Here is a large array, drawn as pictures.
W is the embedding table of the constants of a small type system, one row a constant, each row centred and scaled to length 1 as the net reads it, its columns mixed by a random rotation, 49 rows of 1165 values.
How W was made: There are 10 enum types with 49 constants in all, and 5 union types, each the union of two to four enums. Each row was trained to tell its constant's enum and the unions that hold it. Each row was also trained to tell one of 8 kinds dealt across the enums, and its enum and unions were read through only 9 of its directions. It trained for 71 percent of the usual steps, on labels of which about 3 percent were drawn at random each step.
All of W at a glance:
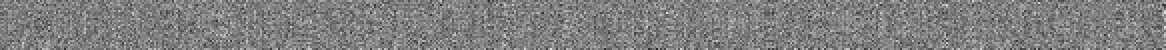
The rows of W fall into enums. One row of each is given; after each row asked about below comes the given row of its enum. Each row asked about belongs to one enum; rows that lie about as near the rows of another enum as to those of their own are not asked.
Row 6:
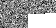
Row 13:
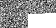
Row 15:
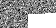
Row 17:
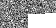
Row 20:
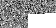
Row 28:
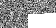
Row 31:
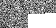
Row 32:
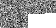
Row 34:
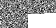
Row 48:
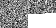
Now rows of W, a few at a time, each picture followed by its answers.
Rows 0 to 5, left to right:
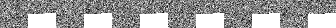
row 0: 15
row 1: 48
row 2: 34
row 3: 6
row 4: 17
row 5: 20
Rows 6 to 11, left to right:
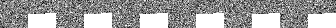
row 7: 34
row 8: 15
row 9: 31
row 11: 48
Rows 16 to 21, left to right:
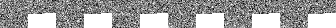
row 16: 48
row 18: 13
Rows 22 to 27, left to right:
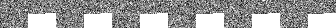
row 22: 31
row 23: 28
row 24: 13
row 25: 20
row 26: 48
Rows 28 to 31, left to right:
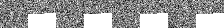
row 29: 17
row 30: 13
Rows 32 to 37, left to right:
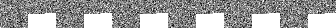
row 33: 28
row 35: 15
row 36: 34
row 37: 20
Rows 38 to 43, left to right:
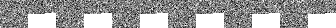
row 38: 20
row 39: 13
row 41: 15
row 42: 28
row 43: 6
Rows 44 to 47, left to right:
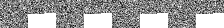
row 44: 34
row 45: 6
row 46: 31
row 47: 6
